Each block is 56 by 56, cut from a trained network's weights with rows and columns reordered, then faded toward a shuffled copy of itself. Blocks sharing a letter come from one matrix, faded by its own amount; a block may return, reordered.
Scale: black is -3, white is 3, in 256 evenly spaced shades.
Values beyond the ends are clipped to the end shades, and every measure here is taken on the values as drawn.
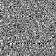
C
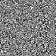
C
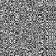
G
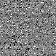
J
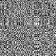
G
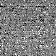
J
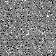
J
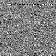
C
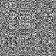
G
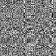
G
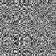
G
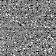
J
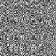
G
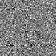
C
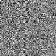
C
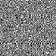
C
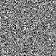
C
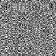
G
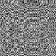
G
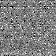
J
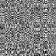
G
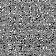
J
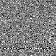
C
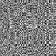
G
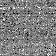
J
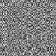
G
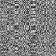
G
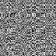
G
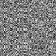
G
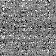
J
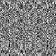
G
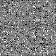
J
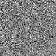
C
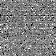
J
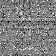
J
